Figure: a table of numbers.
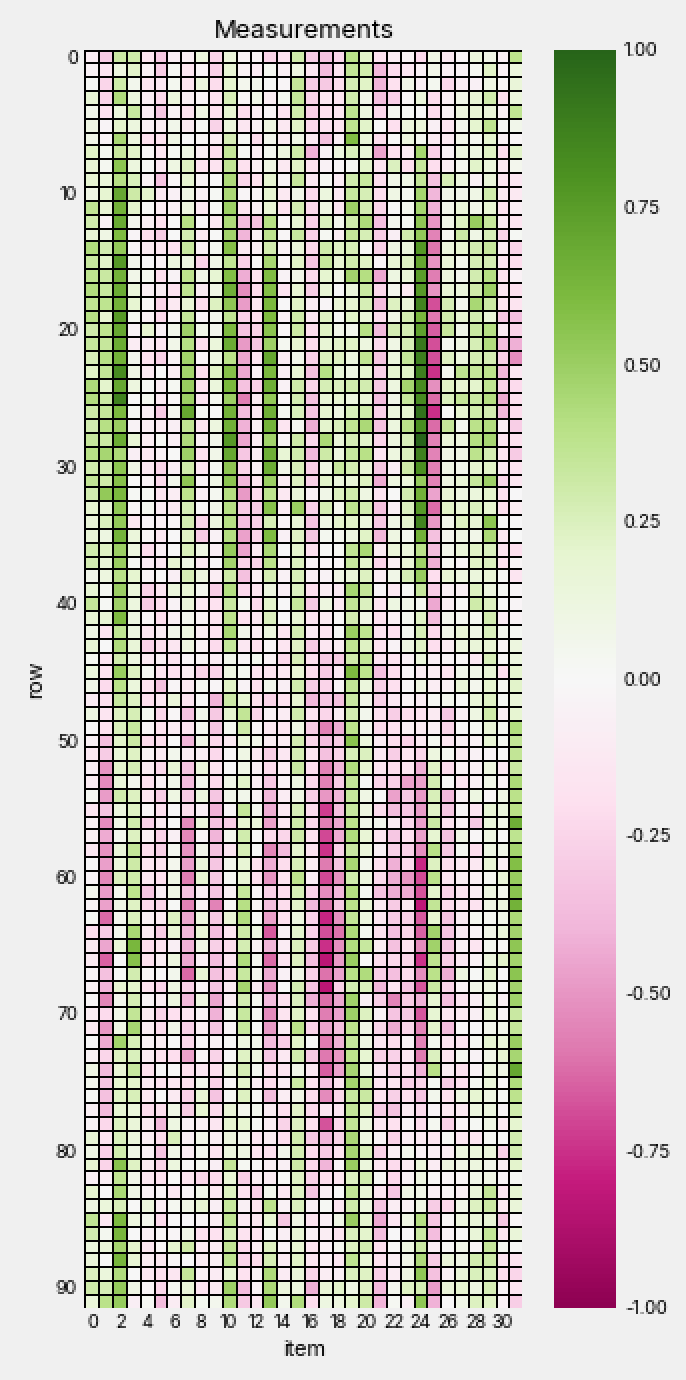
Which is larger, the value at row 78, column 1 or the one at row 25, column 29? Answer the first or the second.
the second
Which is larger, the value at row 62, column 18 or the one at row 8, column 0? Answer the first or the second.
the second
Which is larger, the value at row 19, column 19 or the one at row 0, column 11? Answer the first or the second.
the first
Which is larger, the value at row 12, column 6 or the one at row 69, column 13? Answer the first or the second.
the first
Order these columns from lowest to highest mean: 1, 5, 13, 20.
5, 1, 13, 20
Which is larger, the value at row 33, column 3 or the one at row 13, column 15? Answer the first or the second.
the second
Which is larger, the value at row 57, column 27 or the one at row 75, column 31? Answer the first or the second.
the second
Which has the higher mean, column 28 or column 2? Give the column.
2
